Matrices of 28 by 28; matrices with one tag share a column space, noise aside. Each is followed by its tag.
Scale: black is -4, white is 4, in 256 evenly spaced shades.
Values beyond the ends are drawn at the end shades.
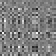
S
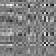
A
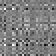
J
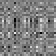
S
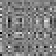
S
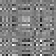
J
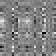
S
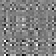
J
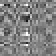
A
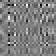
A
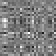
S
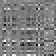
J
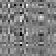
A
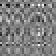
A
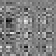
S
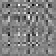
A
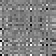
J
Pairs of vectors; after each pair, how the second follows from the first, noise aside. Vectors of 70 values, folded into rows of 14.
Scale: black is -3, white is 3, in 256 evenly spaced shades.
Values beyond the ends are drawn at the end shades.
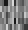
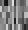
copied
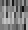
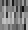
copied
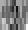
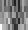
wrapped around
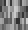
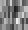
negated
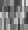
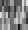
copied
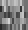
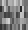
copied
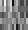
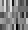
copied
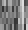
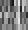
wrapped around
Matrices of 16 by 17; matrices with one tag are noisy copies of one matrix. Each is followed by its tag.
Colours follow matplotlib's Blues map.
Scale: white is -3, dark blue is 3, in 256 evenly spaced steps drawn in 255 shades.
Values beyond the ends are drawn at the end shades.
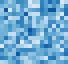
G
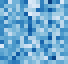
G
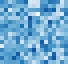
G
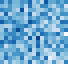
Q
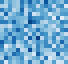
Q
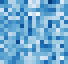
G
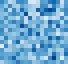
G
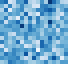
G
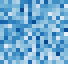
Q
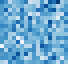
G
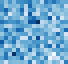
Q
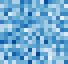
Q
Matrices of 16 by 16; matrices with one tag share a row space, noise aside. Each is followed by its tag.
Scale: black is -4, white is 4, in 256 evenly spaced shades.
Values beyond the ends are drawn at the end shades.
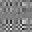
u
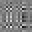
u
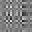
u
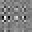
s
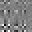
s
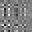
s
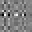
s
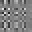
s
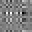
u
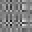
u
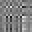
u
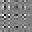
s
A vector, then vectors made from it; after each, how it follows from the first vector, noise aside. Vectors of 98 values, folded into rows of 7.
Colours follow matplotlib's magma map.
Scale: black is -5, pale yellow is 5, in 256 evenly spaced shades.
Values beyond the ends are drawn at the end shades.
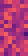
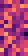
scaled up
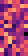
scaled up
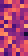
scaled up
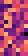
scaled up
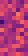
reversed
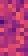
reversed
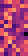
scaled up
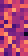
scaled up
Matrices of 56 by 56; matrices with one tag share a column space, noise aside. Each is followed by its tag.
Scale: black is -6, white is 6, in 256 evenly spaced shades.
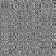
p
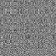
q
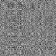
p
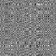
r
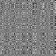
p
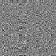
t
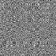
r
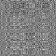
p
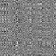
r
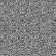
q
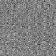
p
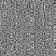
p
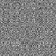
r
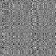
p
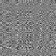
t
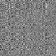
p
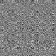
t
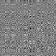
t
